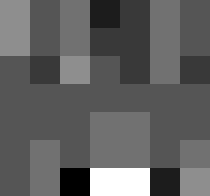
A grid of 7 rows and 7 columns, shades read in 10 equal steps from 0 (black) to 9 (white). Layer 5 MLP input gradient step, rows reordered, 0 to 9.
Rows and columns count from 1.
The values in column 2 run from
2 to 4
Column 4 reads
1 2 3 3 4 4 9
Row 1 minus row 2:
0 0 0 -1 0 0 0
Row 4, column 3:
3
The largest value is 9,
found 2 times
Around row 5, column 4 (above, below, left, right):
3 4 3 4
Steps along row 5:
same same up same down same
